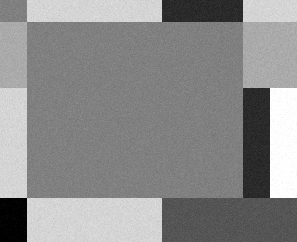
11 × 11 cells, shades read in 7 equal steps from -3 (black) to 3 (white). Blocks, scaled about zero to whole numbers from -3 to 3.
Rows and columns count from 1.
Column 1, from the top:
0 1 1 1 2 2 2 2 2 -3 -3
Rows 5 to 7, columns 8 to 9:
0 0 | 0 0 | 0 0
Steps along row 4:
down same same same same same same same up same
